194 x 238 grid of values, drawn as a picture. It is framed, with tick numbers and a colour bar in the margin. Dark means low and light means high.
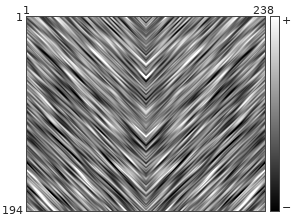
No row or column stands out. On average the colour sits 50% of the way up the scale. The left and right halves mirror each other. There is no overall slope.
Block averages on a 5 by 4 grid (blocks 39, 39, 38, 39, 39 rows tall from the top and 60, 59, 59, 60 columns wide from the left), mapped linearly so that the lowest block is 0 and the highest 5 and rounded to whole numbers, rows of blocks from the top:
5 5 5 5 | 3 4 4 3 | 1 4 4 1 | 0 2 2 0 | 5 2 2 5
